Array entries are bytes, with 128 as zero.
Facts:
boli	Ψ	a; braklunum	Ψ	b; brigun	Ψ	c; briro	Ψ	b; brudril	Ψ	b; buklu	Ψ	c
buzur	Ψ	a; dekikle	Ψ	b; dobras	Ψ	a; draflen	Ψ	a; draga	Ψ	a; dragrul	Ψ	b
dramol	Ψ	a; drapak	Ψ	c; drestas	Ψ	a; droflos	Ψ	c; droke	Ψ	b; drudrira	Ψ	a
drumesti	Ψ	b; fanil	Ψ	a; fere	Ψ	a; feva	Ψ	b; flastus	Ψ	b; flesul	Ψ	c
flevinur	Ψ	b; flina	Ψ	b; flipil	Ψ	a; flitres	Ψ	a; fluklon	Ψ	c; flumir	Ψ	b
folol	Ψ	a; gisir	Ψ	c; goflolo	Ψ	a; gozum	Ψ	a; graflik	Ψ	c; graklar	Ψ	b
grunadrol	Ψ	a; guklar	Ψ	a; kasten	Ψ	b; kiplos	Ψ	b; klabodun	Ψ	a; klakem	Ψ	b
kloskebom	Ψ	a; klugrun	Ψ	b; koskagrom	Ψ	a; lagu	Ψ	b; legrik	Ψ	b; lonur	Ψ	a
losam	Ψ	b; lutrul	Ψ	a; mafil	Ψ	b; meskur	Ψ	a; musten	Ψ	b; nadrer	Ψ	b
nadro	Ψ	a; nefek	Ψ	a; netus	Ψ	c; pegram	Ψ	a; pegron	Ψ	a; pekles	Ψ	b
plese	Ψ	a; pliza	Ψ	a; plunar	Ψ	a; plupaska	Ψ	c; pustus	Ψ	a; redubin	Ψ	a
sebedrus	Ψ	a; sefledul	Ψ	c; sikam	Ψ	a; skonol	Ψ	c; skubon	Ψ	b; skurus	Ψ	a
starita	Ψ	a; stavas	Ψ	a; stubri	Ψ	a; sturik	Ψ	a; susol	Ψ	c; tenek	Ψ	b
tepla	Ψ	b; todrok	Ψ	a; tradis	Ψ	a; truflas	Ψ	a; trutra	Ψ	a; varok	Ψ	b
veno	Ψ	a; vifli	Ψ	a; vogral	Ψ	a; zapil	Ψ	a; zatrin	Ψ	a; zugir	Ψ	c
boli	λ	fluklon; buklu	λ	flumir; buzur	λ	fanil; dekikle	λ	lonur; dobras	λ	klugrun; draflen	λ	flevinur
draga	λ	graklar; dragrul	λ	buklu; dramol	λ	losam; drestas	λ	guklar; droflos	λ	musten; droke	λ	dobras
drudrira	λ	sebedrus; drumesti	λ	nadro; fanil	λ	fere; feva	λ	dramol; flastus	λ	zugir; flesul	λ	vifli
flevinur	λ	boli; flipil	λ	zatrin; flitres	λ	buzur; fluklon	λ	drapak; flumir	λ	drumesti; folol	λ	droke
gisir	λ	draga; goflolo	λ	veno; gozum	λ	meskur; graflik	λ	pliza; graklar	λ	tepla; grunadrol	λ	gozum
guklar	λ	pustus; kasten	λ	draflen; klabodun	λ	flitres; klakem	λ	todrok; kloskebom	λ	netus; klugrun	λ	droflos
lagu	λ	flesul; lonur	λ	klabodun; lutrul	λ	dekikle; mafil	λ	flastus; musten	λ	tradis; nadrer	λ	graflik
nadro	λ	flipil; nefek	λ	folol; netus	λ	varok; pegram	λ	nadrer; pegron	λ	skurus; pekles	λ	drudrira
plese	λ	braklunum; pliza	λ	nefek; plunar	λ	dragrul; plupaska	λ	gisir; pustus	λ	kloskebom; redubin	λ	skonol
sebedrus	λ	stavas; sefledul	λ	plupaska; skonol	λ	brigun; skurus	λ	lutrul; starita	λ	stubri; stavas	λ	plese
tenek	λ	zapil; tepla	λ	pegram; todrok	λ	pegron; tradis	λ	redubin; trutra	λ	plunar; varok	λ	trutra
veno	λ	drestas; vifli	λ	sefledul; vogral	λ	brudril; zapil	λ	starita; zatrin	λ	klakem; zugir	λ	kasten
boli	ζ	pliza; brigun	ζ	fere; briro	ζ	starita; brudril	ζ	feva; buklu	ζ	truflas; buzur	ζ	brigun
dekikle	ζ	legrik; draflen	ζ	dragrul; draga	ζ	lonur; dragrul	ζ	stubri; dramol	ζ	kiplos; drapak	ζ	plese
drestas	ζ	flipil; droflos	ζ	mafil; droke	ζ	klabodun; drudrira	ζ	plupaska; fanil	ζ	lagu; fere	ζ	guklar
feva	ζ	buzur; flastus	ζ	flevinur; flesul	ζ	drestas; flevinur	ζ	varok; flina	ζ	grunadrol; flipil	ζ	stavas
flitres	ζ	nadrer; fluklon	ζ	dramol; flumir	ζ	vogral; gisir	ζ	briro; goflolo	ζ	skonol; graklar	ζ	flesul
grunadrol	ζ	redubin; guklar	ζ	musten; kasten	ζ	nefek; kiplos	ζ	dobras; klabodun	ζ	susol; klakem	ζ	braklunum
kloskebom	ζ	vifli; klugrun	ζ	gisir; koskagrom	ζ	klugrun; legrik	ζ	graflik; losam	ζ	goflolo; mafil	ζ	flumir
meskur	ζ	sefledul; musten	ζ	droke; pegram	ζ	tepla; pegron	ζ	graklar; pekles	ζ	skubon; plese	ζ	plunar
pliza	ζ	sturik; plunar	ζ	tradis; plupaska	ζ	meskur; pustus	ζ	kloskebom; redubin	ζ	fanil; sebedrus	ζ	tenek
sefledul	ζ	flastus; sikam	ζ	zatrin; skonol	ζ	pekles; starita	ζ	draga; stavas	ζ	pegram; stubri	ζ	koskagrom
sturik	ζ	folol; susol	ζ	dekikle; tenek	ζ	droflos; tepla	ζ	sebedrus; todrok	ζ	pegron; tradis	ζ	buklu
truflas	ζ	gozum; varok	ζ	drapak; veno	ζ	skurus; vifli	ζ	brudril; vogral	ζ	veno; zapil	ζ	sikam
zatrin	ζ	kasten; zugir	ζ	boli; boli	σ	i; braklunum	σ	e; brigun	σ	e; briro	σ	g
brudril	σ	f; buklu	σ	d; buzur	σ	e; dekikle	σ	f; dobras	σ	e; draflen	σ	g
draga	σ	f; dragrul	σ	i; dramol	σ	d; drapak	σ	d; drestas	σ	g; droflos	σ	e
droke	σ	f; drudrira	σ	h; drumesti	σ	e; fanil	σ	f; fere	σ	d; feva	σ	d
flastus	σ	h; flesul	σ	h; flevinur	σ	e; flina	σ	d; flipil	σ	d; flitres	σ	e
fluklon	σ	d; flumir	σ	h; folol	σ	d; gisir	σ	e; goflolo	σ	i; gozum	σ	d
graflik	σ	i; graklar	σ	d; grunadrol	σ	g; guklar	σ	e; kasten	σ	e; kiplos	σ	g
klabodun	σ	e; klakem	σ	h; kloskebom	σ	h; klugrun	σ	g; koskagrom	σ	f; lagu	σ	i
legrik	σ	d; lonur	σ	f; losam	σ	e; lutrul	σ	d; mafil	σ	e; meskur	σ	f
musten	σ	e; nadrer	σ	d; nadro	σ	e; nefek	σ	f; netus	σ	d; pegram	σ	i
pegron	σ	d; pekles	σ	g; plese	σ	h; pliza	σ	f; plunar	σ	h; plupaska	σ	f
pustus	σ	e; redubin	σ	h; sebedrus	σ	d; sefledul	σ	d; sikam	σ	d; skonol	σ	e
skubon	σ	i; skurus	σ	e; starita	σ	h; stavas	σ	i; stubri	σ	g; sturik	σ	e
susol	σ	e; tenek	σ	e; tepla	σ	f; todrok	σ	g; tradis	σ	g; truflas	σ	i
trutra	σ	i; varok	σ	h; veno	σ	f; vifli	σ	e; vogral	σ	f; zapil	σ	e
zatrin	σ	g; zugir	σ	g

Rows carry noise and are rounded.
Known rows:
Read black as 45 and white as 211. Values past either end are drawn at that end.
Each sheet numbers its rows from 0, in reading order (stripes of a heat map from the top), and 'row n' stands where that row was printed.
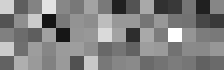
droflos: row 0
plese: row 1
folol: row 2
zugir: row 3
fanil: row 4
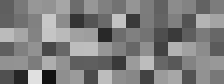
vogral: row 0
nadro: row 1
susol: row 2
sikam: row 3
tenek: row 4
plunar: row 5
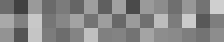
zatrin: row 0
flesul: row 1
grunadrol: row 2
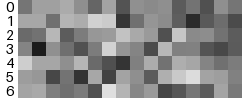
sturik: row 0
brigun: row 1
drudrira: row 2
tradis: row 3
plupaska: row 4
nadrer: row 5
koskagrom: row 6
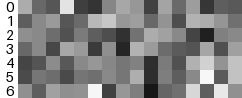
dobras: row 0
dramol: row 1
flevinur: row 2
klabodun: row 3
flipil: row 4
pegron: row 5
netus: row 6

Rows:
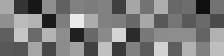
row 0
droke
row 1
drapak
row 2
lonur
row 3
flumir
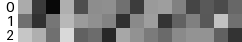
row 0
musten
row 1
guklar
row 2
graflik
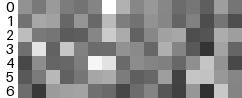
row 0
stubri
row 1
meskur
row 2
briro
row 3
braklunum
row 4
fere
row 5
sebedrus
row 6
pustus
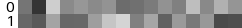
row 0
drestas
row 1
redubin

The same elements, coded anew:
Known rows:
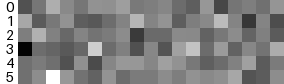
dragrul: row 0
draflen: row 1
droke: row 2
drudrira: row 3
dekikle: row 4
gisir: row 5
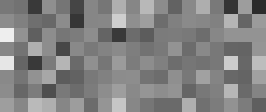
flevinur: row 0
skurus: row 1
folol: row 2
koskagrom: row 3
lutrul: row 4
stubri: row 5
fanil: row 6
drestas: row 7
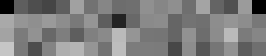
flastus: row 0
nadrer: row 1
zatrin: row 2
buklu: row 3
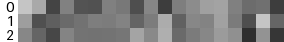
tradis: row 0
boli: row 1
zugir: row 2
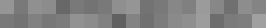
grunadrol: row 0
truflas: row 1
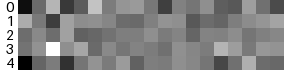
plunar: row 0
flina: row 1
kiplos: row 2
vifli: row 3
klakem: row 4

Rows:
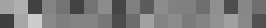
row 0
musten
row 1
tepla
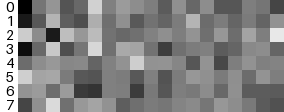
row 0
varok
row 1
starita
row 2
sebedrus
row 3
kloskebom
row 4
drumesti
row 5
dobras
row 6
klugrun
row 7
plupaska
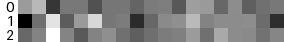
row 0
droflos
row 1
flesul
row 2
draga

